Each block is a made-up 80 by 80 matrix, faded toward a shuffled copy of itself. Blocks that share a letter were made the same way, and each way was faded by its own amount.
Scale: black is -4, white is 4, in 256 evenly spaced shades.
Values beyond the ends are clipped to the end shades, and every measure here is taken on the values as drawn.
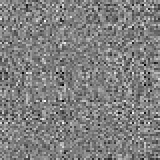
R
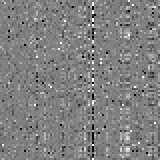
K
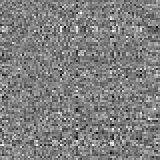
R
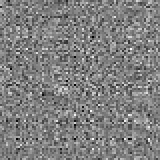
R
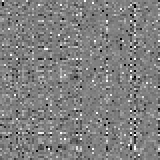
K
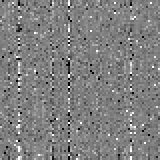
K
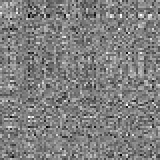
R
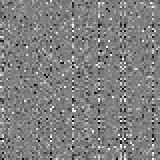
K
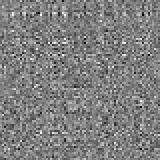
R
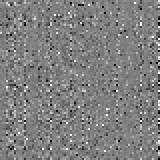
K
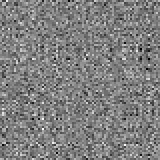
R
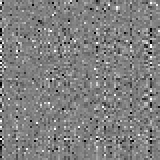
K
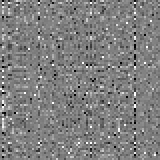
K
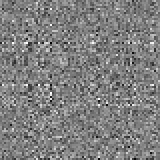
R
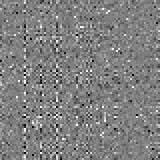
K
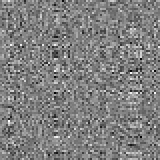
R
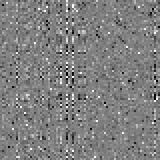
K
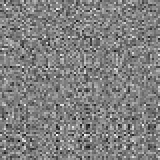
R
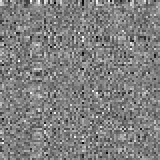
R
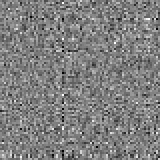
R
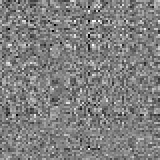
R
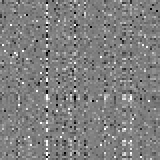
K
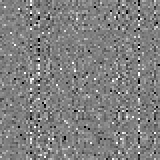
K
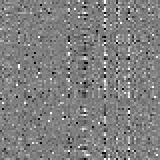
K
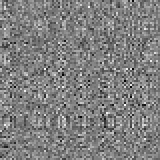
R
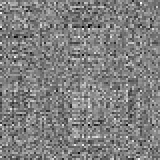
R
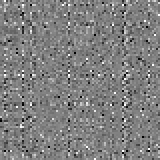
K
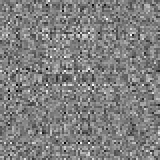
R
